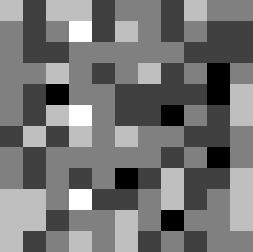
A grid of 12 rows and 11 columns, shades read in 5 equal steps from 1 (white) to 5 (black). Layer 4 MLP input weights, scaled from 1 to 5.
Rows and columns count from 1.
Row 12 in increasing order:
2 2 2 3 3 3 3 3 4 4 4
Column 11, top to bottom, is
3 4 4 3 2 2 3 3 2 2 2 3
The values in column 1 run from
2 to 4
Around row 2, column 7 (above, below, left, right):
3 3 2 4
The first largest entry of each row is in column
2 2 2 10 3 8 1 10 6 5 8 2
